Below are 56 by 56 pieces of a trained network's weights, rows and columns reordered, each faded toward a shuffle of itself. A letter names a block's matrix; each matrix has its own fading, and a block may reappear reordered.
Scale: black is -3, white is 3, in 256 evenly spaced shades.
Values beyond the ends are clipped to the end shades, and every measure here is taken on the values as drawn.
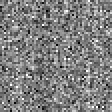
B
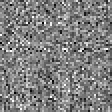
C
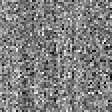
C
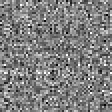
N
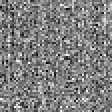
C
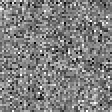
B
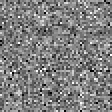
N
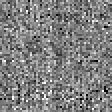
C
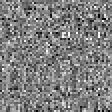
N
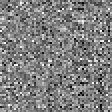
N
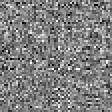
N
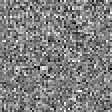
N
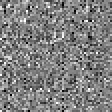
N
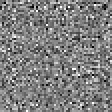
N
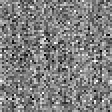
C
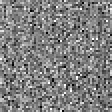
B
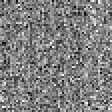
B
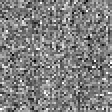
B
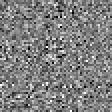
N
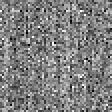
C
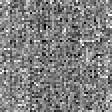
C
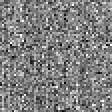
C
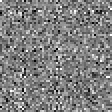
N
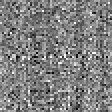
C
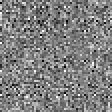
N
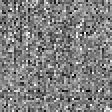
C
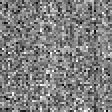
C
